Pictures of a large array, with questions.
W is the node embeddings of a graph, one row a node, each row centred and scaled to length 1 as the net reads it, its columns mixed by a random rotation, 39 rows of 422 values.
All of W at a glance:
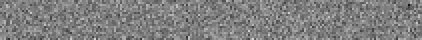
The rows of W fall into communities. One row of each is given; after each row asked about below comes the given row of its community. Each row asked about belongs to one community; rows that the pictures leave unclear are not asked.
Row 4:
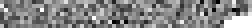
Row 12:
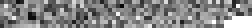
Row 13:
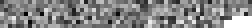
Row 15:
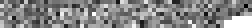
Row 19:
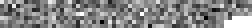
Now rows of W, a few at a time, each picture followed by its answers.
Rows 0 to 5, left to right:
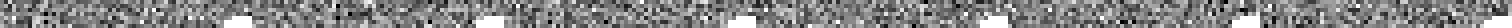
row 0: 13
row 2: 19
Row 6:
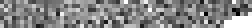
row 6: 15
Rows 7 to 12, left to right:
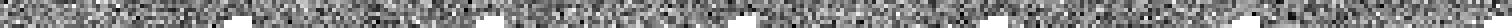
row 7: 13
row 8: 4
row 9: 15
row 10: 15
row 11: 13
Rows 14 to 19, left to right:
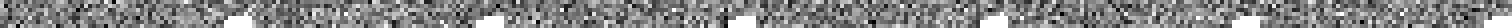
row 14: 4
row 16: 4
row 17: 4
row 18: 12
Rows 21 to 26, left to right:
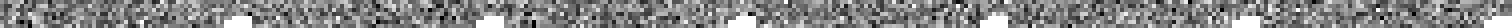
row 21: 13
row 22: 4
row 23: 13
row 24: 4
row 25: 19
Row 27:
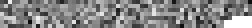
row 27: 13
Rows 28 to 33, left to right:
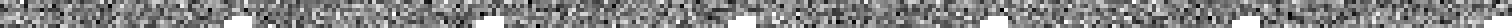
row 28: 19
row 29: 15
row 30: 19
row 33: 12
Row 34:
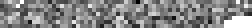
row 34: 13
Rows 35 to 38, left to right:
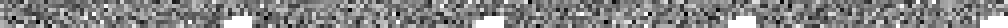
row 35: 15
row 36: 15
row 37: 19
